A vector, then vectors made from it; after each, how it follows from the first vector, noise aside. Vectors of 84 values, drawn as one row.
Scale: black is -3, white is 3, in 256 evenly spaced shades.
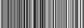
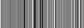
partly zeroed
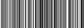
sign-scrambled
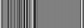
partly zeroed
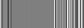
partly zeroed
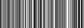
sign-scrambled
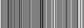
partly zeroed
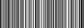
sign-scrambled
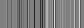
partly zeroed
